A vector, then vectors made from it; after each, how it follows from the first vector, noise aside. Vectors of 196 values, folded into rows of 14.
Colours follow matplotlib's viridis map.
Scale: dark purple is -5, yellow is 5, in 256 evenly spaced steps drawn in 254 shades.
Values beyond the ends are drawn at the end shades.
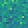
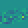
partly zeroed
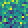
scaled up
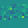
partly zeroed
